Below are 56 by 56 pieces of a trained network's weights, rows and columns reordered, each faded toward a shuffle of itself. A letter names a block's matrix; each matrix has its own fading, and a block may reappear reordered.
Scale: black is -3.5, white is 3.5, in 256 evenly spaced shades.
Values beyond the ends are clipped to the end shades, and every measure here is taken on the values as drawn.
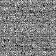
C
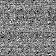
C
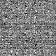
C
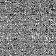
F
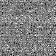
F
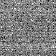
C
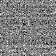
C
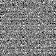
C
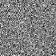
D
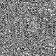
D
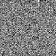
D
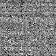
C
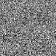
D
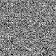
D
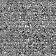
F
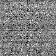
C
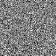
D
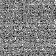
C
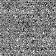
C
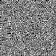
D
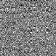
D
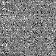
F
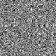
D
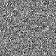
D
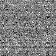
C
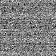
C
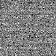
F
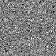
D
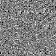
D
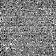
C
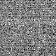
C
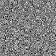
D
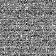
C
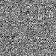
D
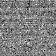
F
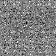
F
